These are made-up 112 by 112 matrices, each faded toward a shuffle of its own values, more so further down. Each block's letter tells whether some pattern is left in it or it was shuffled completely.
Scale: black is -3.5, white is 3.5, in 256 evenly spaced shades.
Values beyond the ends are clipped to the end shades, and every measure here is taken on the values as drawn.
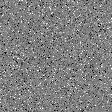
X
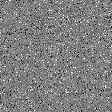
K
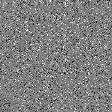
K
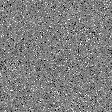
X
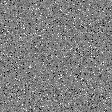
X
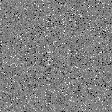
K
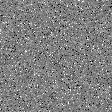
X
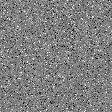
X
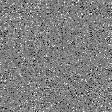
K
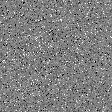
X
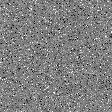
X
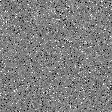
X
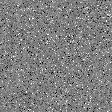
X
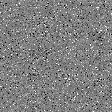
K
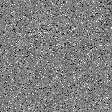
K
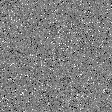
X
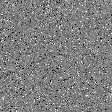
X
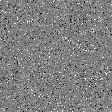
K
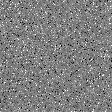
X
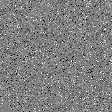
K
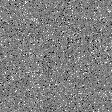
K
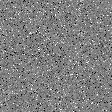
X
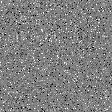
K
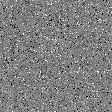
X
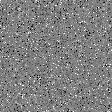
K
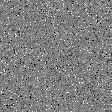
K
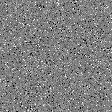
K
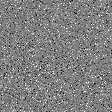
X
